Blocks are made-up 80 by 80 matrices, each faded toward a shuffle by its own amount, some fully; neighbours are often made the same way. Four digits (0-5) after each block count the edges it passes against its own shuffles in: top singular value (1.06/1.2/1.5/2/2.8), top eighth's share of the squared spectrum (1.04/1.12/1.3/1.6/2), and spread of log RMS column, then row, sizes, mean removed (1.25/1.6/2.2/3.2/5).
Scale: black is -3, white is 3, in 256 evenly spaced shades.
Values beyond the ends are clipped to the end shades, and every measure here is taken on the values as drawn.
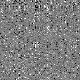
4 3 2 1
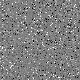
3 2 1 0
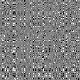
5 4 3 3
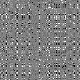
5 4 3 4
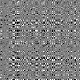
5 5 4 4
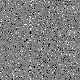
3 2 1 0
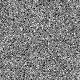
0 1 0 0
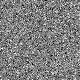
0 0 0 0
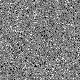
0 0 0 0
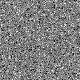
0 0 1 0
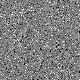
2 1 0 0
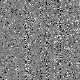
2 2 2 0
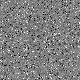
0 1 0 0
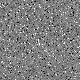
0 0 0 0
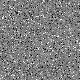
0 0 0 0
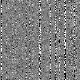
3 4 4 0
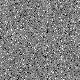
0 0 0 0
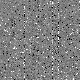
2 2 2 0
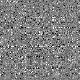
3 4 2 3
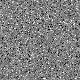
0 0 0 0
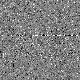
2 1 0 2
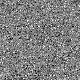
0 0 0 2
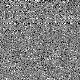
1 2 0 3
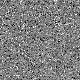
0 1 0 1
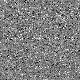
0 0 0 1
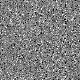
1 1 2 0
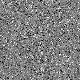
0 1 1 0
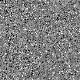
0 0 1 0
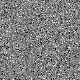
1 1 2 0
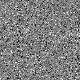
0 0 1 0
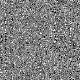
1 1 3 0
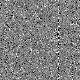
2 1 2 0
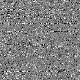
3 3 0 2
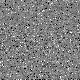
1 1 0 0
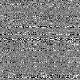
4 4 1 4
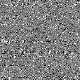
3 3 0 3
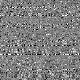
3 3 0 3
